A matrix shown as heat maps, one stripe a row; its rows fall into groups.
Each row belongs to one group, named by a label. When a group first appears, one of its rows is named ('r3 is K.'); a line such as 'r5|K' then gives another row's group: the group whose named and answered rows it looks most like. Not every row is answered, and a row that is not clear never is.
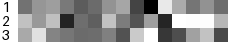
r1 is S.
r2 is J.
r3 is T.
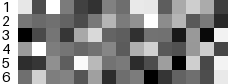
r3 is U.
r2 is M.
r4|T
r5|U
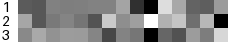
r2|M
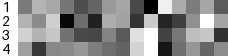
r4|T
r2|J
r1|S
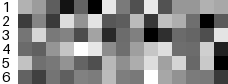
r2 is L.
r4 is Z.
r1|J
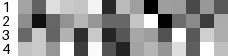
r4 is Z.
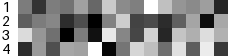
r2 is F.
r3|J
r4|Z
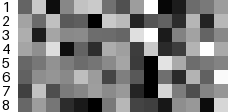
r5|S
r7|S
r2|F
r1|T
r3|T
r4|J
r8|F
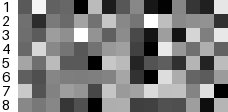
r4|S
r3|U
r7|M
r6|S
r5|F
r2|M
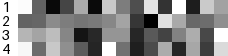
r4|F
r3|F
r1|J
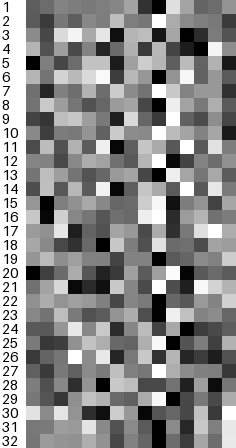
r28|F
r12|T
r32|U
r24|L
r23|S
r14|Z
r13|S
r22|U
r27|M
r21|J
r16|T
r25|T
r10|M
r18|J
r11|Z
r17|J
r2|M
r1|S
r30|F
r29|T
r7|M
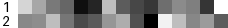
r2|S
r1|F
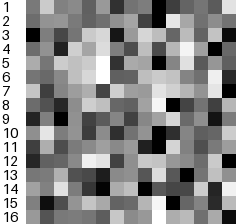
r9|L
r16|M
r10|U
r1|U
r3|Z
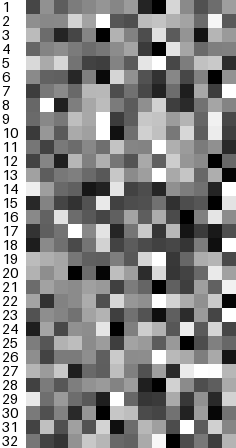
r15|U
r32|T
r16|J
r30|F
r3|J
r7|U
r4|S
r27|J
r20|J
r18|U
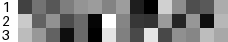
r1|S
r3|J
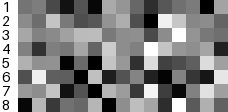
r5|J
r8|Z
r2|S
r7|J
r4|M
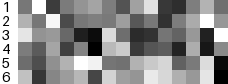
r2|J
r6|M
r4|F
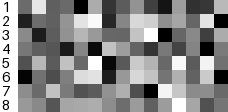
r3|T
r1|U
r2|Z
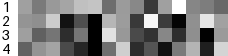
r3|F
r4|F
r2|J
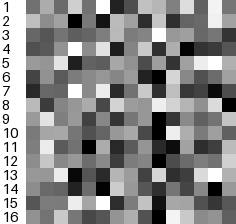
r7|L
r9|U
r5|J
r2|J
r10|S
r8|M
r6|S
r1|Z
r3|M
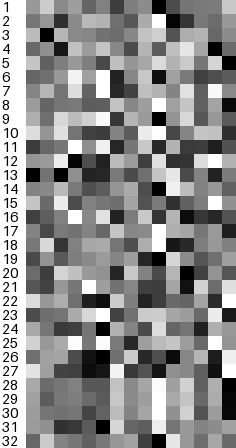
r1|U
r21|U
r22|F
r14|S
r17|M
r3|T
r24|J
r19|S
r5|M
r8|M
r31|J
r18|T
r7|Z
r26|F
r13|L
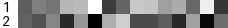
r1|Z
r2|F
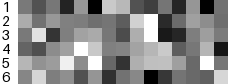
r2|T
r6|U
